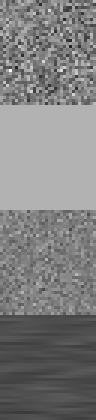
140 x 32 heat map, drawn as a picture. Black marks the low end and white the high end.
It is made of 4 by 1 panels. Panel 1,1: middling, fine-grained, strong in contrast. Panel 2,1: high, flat. Panel 3,1: middling, fine-grained. Panel 4,1: low, streaked across, faint in contrast.
